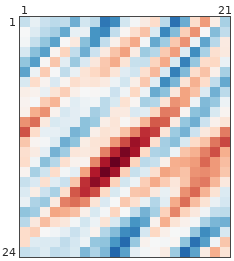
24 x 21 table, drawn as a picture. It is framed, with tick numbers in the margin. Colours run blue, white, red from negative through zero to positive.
The histogram is bell-shaped. There are no lone odd cells. Streaks slant up to the right. Values change most from cell to cell in the top right. Overall the values sit about 50% of the way up the scale. The ninth with the highest average is the centre. There is no overall slope. Neither half mirrors the other.
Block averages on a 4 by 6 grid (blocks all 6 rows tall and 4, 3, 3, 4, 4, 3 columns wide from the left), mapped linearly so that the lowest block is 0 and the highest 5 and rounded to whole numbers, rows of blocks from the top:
001211 / 211221 / 125334 / 120010
